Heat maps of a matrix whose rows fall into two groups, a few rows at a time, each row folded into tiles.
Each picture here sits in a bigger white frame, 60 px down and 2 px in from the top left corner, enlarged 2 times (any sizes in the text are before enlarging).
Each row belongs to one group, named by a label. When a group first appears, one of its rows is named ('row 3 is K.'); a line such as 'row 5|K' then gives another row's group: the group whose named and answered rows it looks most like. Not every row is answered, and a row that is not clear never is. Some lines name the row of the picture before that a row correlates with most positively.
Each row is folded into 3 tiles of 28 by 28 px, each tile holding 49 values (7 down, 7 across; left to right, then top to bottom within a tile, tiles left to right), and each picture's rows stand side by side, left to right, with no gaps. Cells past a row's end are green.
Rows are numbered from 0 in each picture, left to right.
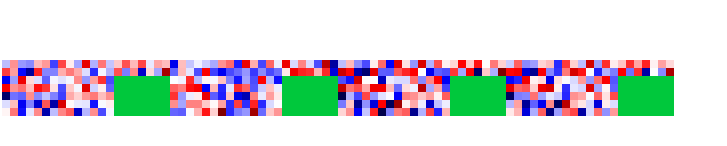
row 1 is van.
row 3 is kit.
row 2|kit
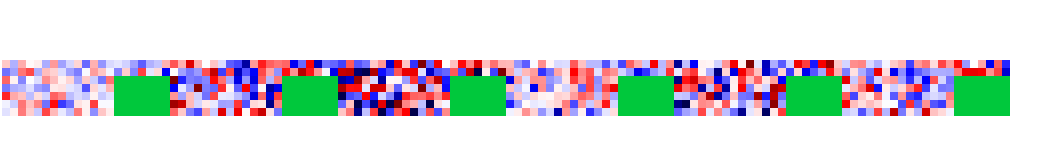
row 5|van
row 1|van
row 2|kit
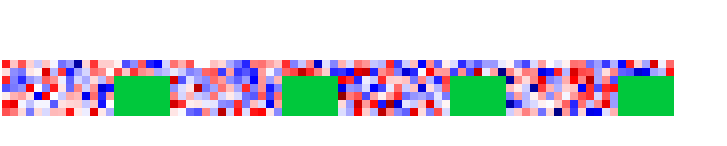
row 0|van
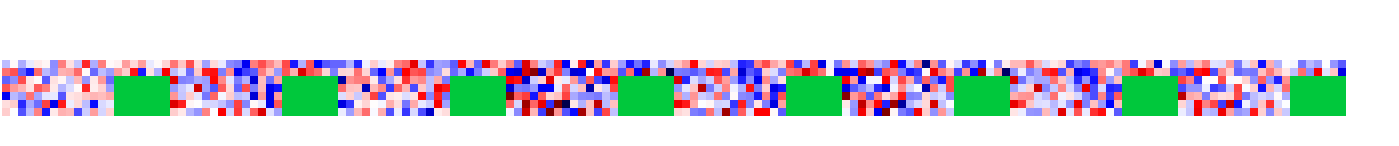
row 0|kit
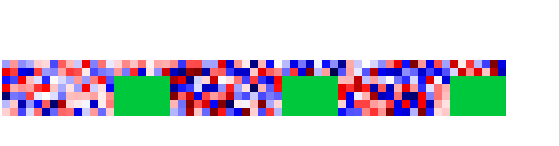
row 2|van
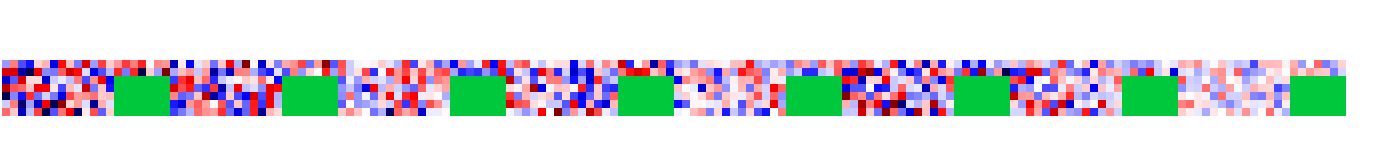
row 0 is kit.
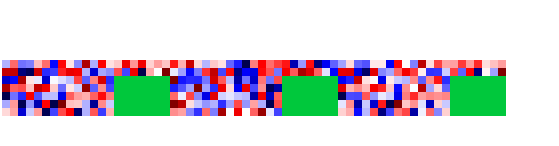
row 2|kit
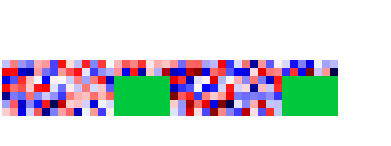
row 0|kit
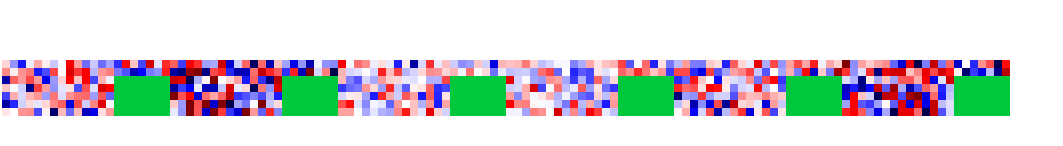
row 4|kit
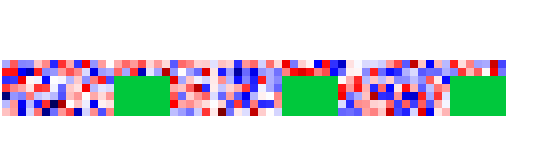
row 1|van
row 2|van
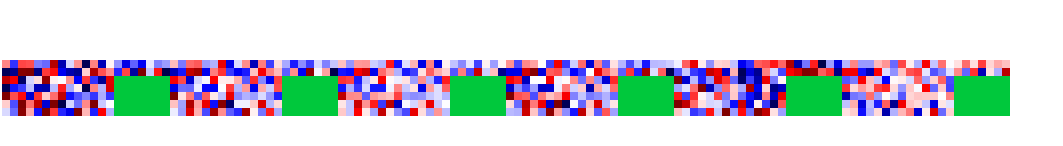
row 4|van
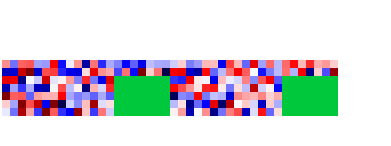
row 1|kit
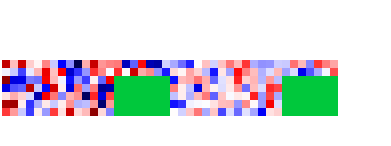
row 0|van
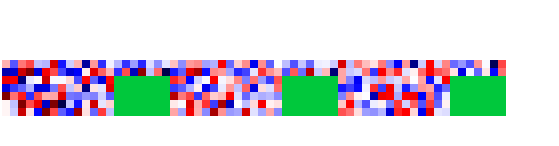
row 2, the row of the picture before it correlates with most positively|0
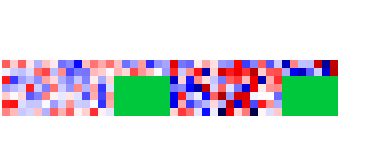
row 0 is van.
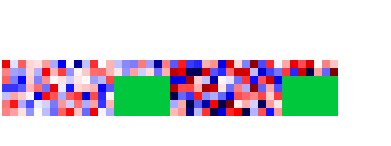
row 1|kit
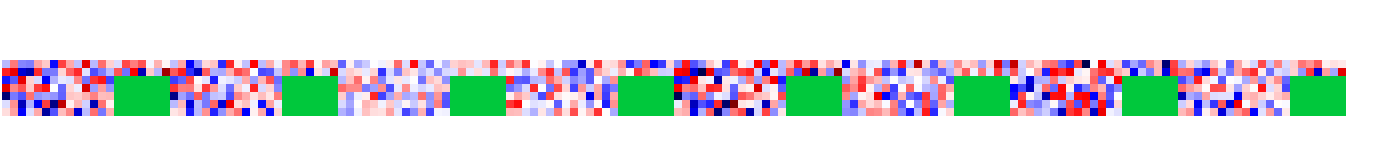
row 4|kit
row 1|kit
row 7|kit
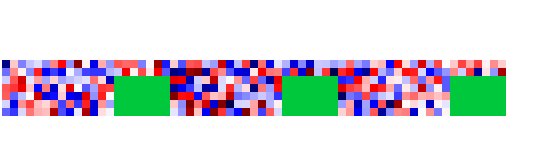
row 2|kit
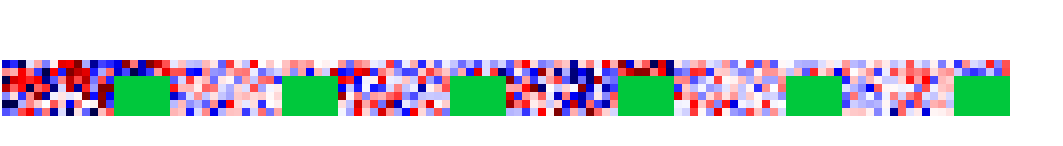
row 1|kit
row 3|van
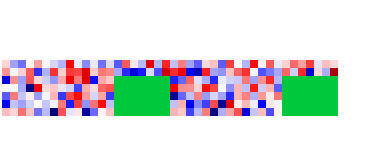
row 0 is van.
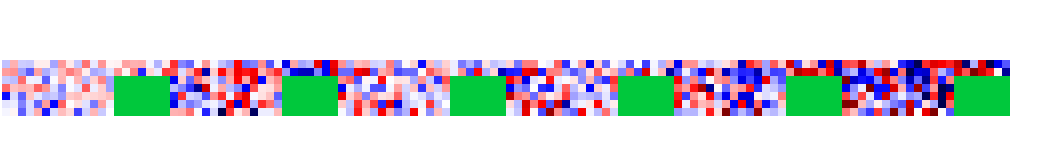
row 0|kit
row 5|van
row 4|van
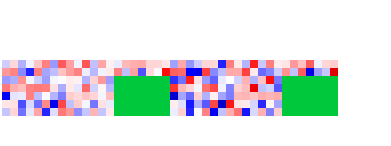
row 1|kit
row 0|kit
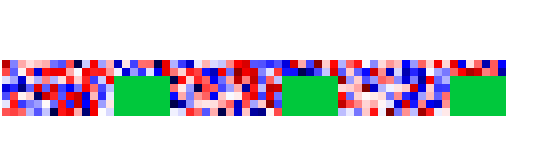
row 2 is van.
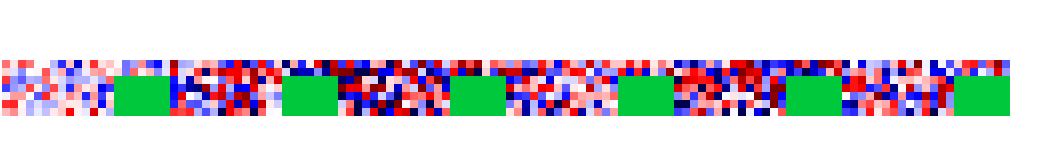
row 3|kit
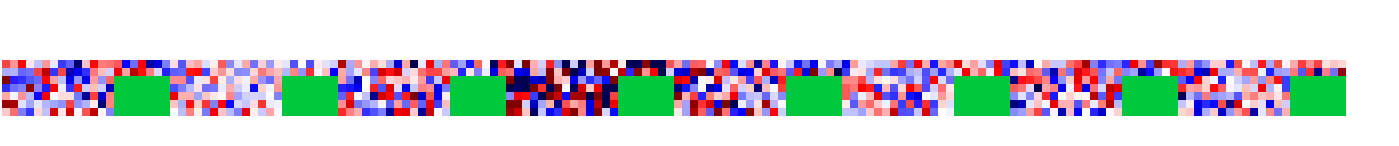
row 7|kit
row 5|van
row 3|van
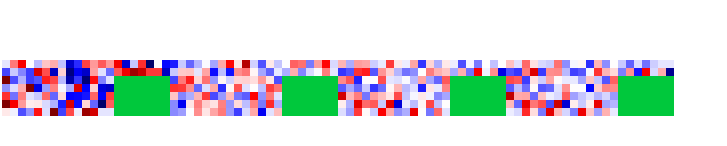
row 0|van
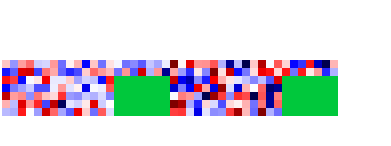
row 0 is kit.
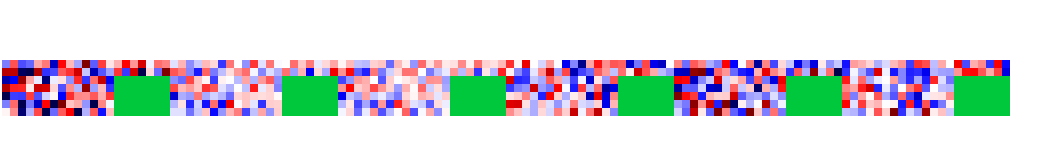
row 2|kit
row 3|van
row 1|kit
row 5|van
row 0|kit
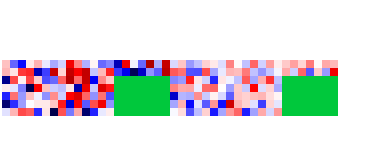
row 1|kit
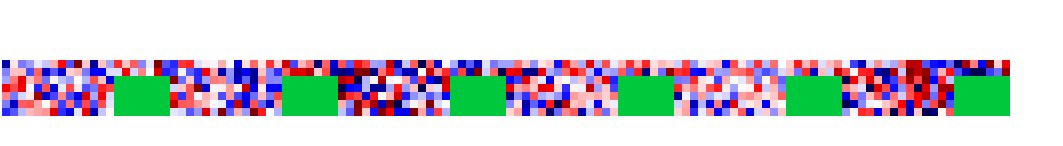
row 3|kit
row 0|van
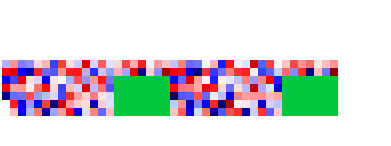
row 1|kit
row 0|kit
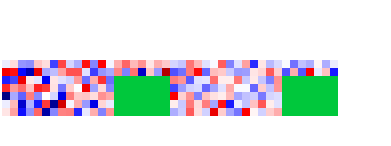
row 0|kit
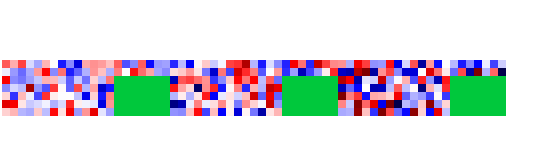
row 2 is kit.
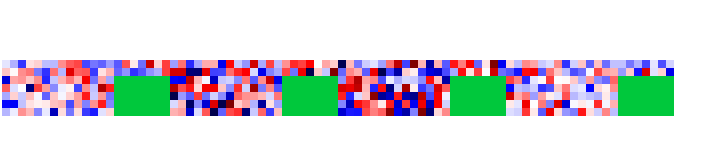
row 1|kit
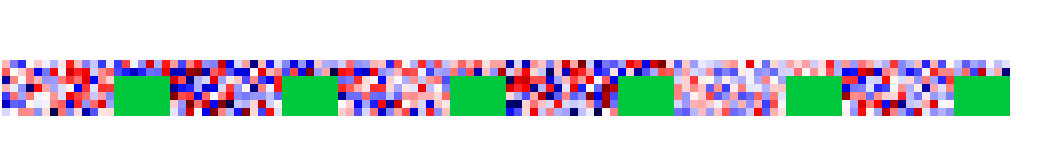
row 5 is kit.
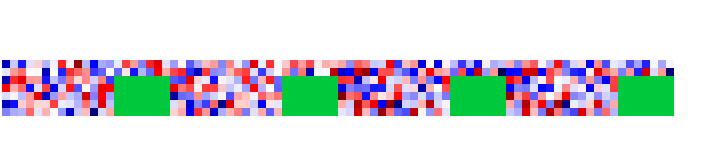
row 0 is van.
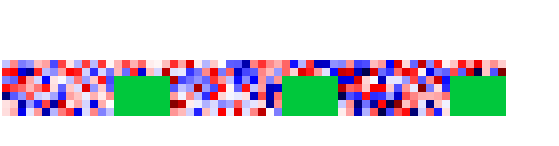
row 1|van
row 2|kit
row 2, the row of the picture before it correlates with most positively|1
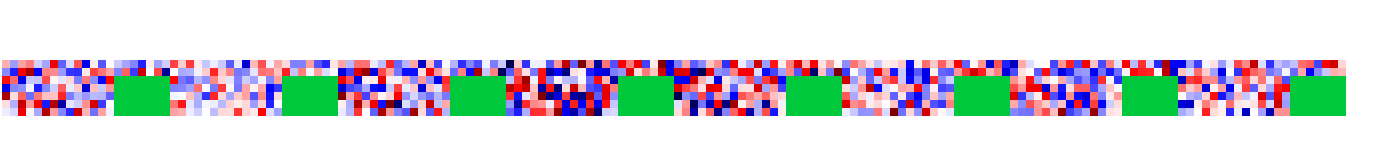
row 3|van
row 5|van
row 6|van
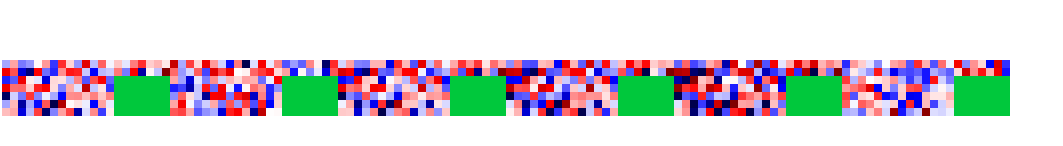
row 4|kit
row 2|kit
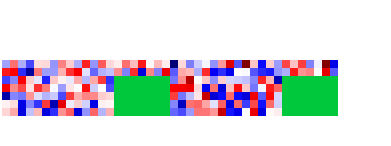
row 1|van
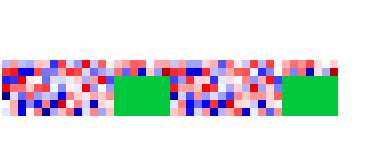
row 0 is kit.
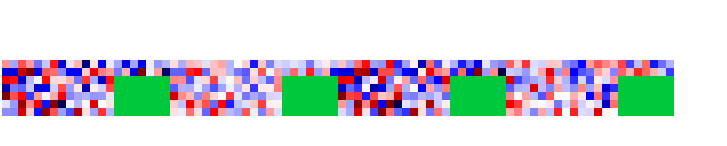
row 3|van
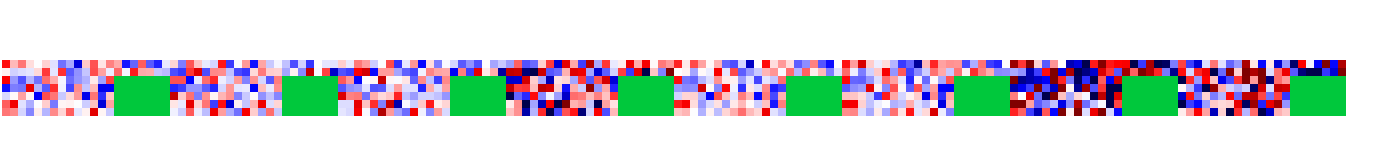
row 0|van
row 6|van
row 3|kit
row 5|van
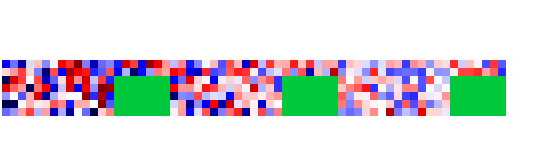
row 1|kit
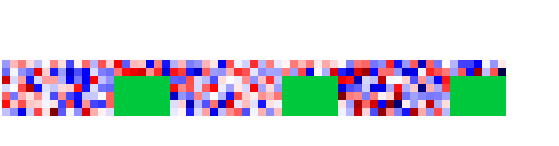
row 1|kit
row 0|van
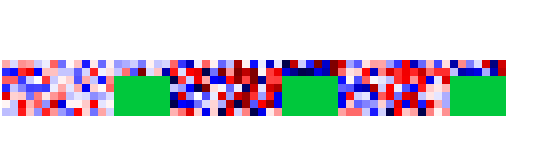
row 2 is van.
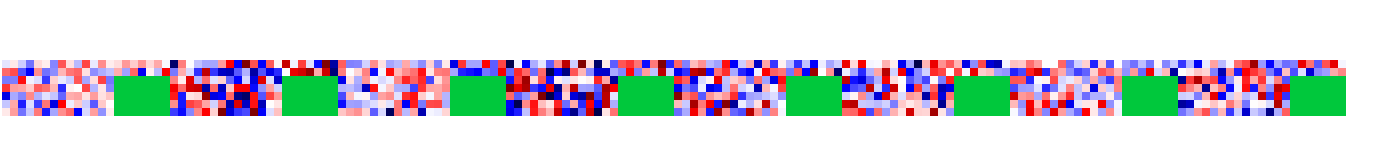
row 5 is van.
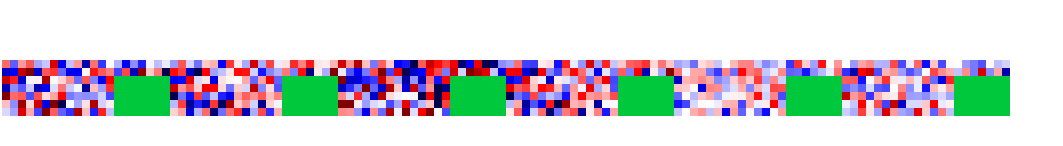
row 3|kit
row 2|van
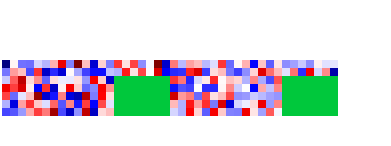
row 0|van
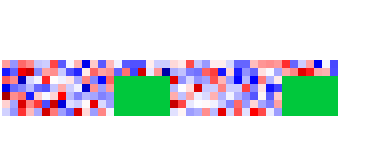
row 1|van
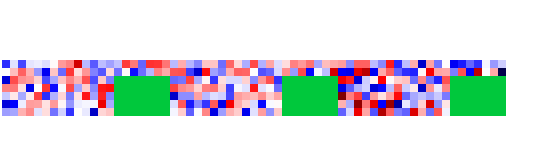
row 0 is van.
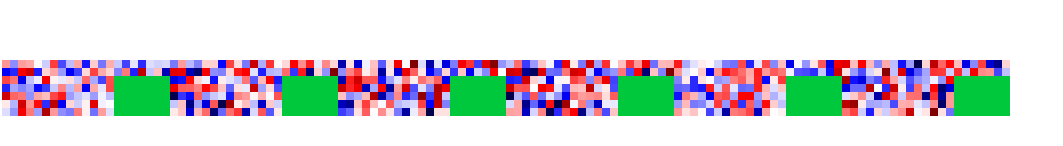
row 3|kit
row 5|van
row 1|kit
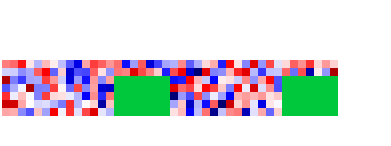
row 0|van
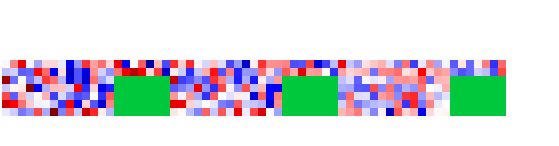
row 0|van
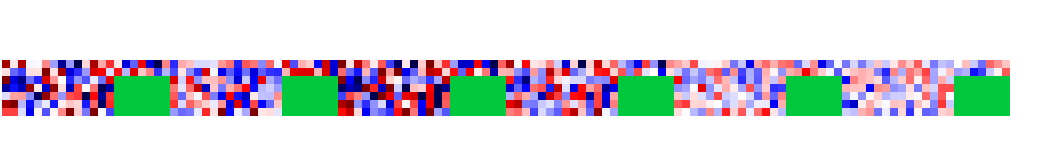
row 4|van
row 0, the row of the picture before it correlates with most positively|1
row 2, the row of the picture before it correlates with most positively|1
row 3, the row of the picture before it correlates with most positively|1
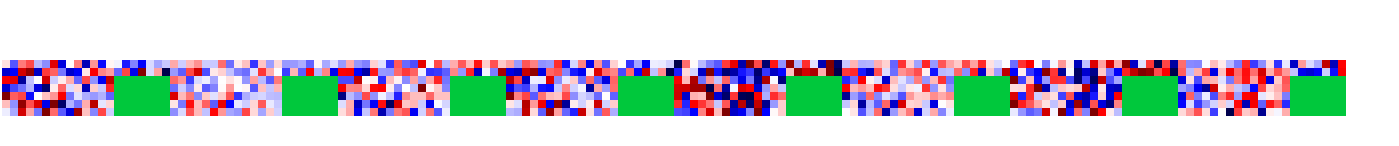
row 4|van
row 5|kit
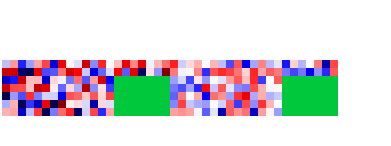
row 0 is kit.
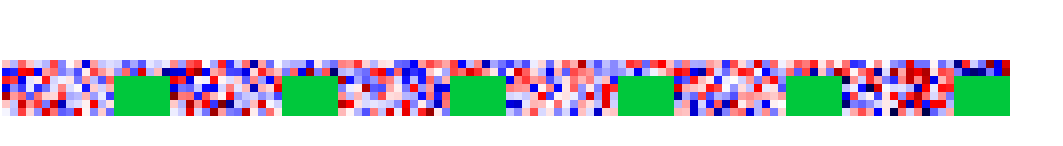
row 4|kit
